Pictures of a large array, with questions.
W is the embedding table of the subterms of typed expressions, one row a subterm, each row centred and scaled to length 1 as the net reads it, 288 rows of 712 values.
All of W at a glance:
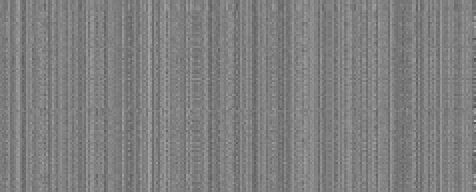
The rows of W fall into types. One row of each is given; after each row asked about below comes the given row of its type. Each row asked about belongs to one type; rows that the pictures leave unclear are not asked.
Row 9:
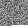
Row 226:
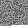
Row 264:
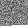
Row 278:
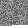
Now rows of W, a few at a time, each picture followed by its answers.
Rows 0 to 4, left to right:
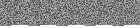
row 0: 9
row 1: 264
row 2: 226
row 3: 226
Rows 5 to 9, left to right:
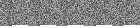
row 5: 9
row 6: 264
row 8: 264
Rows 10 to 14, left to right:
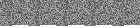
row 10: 264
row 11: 9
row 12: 9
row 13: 9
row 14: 9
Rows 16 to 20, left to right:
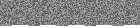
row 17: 9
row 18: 226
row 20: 278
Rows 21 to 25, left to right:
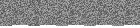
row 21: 226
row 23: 278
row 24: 226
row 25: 278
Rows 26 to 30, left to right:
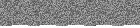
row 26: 9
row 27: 264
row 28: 226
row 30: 226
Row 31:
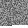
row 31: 9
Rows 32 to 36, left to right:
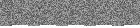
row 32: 264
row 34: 278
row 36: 264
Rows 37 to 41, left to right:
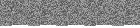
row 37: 264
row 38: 278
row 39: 264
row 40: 9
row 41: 278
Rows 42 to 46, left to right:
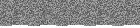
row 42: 278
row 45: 278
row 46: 226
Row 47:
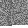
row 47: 9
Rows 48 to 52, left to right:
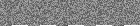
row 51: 278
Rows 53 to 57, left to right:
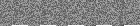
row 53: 226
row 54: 278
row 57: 9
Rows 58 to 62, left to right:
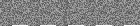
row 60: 9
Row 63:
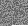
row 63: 226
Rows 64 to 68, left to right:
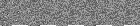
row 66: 278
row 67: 264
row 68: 278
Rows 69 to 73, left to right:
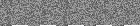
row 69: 9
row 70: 278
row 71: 9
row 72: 264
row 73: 226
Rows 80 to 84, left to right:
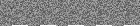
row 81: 226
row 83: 278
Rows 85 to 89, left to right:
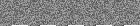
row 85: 226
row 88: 264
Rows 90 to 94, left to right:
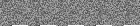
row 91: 9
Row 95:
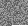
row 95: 9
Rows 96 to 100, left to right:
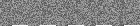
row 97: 226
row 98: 264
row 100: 9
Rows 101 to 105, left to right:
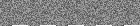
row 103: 264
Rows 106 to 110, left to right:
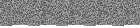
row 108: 278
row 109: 226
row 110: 226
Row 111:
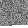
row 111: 264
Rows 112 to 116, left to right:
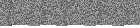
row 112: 9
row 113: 278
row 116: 226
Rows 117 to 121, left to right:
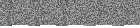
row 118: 9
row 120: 226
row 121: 226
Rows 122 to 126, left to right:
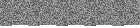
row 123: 264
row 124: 9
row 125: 9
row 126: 264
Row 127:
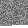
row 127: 278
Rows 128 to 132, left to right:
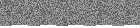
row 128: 264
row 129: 226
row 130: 9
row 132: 278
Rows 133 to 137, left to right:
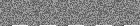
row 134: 264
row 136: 226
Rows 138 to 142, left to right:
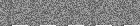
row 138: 9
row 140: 226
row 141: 9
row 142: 264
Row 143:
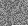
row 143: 9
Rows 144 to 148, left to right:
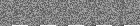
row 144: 278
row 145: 226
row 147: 9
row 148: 9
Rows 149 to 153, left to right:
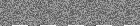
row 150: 264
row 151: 278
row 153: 278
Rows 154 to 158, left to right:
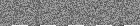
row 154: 226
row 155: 9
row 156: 226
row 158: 9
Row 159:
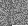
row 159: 9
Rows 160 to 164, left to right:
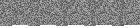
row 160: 226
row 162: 9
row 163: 9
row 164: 9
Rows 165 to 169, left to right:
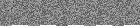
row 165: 278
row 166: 278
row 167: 9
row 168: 278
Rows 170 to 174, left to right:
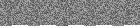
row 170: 9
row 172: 9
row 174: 278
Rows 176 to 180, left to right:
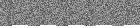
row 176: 9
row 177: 226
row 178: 9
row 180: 226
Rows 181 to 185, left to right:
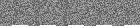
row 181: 226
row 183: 9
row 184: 226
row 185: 226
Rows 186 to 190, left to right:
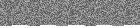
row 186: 9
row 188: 278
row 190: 278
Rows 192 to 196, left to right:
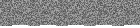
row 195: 226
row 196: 226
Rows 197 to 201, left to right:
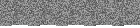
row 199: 278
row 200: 264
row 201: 9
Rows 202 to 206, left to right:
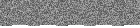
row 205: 226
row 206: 264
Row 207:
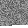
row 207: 264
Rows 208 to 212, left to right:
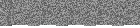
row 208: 9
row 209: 226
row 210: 226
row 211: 278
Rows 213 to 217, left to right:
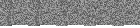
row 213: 9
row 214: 9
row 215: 264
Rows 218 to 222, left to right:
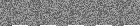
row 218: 9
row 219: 264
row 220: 278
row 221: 226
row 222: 9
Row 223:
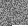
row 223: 9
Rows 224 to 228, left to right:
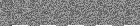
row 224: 264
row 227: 226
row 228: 278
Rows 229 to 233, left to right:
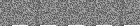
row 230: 9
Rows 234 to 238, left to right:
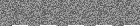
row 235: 278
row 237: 226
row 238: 9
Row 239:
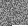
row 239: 9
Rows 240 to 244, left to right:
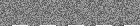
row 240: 226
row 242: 264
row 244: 9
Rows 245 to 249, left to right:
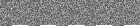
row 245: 9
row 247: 226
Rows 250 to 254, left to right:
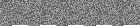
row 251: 278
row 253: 226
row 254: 9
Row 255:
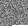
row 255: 226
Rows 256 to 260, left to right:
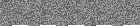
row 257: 278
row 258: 264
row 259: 9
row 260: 226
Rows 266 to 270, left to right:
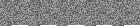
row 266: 9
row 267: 264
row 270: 9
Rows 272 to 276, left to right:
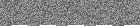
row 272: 9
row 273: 226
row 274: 264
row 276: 9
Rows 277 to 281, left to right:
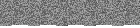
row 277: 226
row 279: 9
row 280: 264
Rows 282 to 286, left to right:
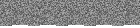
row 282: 226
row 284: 226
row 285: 226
